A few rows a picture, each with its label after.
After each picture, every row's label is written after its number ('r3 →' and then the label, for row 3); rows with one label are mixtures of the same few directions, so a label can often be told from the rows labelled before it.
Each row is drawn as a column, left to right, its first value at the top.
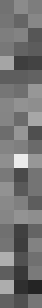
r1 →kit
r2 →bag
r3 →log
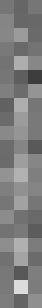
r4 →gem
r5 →kit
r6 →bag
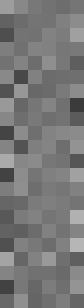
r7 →gem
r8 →bag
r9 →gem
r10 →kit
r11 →gem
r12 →gem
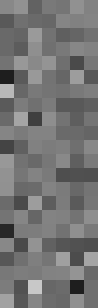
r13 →bag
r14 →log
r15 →log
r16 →log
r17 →kit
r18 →kit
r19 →kit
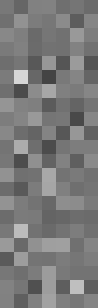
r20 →kit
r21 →bag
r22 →log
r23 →bag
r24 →log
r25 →log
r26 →log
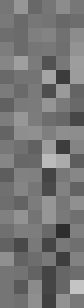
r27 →kit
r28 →log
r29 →gem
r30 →bag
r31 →bag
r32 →log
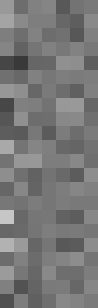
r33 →gem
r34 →log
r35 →bag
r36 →gem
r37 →gem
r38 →gem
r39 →gem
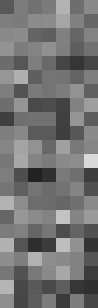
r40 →log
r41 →bag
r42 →kit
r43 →kit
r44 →gem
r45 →log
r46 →bag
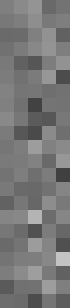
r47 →log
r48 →gem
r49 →gem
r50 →log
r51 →kit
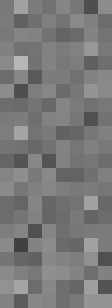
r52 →bag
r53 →log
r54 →bag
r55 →bag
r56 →gem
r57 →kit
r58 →log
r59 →kit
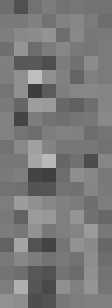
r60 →gem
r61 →log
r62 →bag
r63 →bag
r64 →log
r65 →gem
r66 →bag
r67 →gem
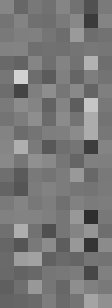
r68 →bag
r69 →bag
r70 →kit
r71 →bag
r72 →log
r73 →gem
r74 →gem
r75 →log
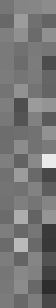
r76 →gem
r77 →gem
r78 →gem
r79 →bag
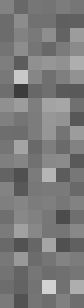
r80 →gem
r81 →bag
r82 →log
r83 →kit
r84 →gem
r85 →log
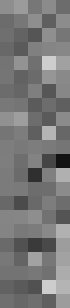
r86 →log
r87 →log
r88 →kit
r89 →log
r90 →bag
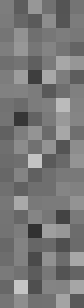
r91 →kit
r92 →log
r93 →bag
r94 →bag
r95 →gem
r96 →kit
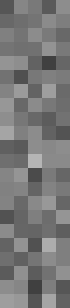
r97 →gem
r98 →bag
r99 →bag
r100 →log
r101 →gem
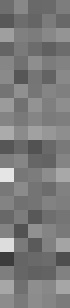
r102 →kit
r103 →bag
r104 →gem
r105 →gem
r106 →kit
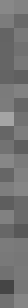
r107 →log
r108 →bag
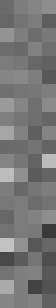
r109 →kit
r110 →kit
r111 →kit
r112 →bag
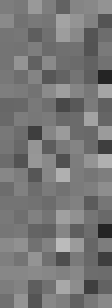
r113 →gem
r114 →bag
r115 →gem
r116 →bag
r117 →gem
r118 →gem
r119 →log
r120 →bag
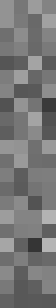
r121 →gem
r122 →bag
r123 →log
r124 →gem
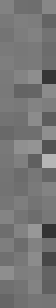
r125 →gem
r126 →bag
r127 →bag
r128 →bag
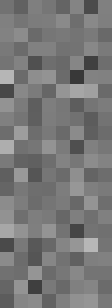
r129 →bag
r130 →gem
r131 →kit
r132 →bag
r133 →log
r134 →bag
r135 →log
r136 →gem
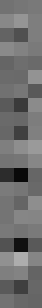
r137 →kit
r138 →kit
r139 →bag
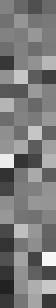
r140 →bag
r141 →bag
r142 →gem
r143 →kit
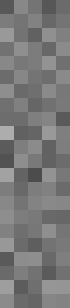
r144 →gem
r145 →gem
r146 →kit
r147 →gem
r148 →log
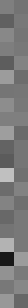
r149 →kit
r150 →kit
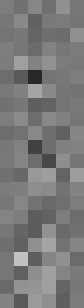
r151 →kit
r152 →kit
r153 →bag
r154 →bag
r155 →gem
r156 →kit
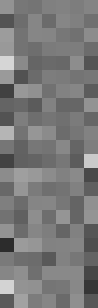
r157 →log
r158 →bag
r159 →gem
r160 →kit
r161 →gem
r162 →bag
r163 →bag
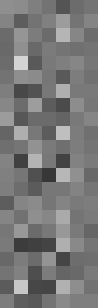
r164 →log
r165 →log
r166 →bag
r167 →kit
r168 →gem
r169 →kit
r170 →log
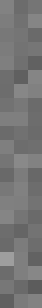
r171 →kit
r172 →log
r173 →kit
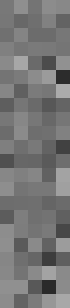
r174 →bag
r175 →log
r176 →kit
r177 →kit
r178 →bag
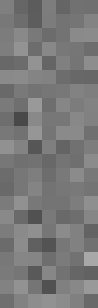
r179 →bag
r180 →log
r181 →gem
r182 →kit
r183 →gem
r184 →gem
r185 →kit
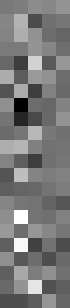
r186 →bag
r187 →gem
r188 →log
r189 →kit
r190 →log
